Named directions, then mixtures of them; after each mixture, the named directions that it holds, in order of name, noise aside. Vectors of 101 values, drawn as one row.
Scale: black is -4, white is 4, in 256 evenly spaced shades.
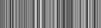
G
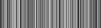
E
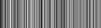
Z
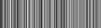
Z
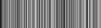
G, Z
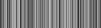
E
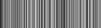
G, Z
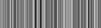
G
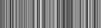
G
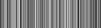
E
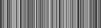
E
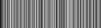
E, Z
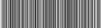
E, Z
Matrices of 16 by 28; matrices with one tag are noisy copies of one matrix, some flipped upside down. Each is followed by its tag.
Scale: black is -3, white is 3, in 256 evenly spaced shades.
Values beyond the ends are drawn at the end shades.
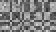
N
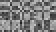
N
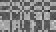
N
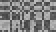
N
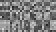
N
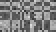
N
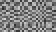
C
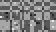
N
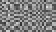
C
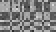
N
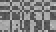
N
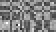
N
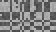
N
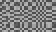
C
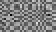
C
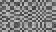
C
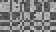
N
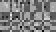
N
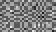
C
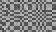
C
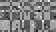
N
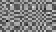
C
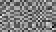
C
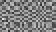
C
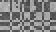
N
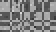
N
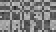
N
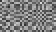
C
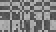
N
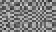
C
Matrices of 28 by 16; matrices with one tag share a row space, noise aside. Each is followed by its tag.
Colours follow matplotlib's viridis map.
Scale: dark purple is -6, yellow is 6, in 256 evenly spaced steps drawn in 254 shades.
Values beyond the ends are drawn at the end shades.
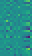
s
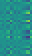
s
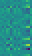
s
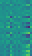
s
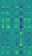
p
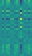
p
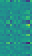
s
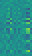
s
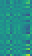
s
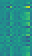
s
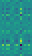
p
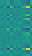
s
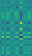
p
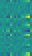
s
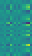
s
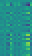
s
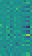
s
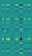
p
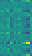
s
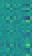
s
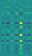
p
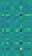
p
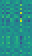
p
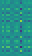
p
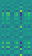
p
